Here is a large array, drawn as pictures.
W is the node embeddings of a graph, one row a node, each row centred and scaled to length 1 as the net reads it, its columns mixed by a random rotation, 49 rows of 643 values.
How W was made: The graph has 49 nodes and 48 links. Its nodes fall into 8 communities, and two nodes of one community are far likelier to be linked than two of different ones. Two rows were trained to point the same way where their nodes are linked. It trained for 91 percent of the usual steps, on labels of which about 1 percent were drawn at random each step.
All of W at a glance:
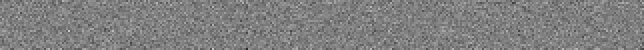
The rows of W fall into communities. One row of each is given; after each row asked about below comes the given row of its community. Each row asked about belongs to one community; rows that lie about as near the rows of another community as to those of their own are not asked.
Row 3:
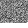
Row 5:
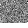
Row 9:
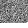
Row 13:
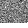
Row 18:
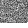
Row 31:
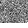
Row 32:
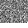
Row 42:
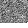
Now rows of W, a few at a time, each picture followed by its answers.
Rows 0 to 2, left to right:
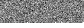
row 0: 13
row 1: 3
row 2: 3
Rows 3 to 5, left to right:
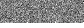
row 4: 32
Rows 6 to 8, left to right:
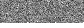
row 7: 18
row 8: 32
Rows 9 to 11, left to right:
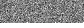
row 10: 3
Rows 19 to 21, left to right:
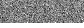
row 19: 32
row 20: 18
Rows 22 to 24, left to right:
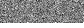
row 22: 13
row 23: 31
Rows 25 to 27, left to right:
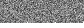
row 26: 5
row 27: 32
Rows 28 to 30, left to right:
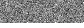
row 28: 5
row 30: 31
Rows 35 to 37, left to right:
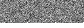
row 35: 31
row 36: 42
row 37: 18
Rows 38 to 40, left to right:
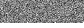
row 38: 18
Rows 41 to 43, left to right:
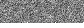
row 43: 9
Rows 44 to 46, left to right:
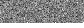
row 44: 13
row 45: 13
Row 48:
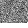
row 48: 18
